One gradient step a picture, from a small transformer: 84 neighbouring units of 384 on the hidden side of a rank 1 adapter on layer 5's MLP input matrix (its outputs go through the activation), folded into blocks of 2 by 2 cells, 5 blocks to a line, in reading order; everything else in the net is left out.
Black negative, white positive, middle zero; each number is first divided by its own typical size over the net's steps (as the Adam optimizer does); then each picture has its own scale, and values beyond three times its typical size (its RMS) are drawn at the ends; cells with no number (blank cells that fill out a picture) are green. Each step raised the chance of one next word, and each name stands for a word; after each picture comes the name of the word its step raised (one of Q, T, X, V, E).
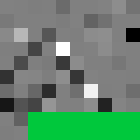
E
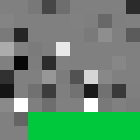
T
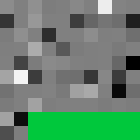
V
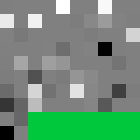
V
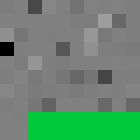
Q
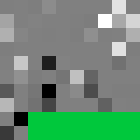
Q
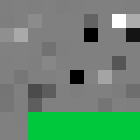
E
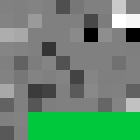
E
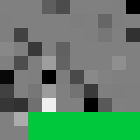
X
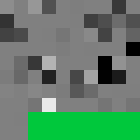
X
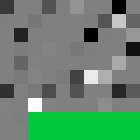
T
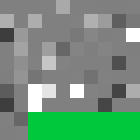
V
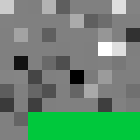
E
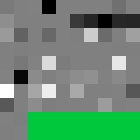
X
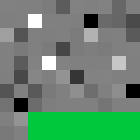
X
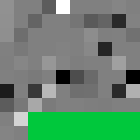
Q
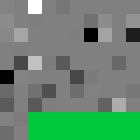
E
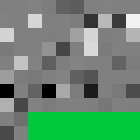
Q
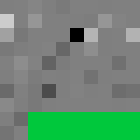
Q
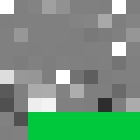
V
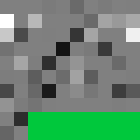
Q
